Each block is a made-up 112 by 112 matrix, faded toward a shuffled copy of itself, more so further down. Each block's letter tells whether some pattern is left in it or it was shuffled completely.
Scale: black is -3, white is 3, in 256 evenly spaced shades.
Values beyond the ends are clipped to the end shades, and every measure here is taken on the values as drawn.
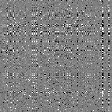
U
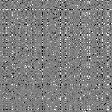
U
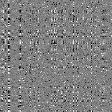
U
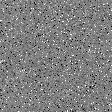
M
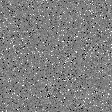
M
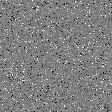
M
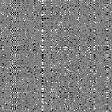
U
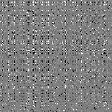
U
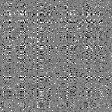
U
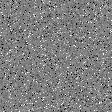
M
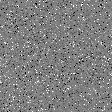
M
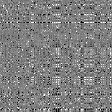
U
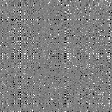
U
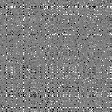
U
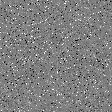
M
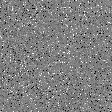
M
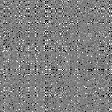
U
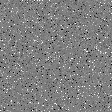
M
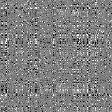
U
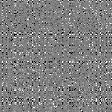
U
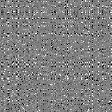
U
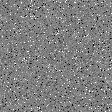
M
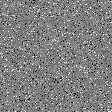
M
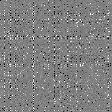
U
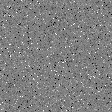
M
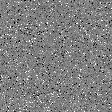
M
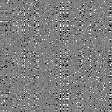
U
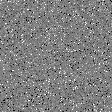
M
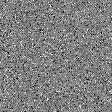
M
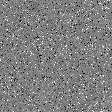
M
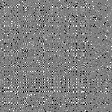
U
